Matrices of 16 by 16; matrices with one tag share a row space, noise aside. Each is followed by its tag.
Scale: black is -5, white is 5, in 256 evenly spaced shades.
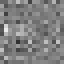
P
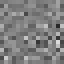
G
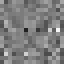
G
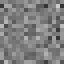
G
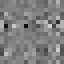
G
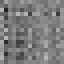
P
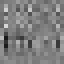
P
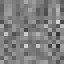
G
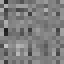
P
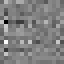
P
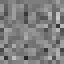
G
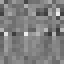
G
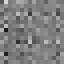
P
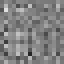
P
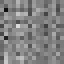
P
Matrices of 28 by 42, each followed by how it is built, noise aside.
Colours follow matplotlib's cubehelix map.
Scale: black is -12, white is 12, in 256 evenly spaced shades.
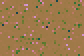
sparse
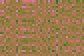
low rank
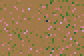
sparse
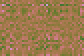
low rank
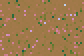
sparse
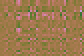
low rank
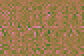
low rank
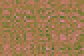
low rank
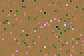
sparse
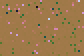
sparse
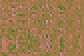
low rank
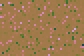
sparse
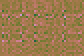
low rank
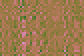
low rank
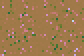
sparse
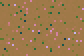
sparse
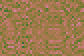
low rank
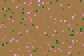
sparse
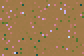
sparse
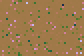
sparse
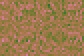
low rank
